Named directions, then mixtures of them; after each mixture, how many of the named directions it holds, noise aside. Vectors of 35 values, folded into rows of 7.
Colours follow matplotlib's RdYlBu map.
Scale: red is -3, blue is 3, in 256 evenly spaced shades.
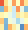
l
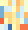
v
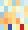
two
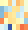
one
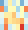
one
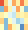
one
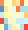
two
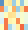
one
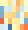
one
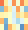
one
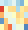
two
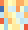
two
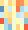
two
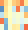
two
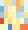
one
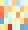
one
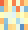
one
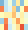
one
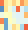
two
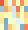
one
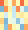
one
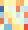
two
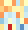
two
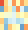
one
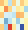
two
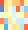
two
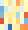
one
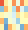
one
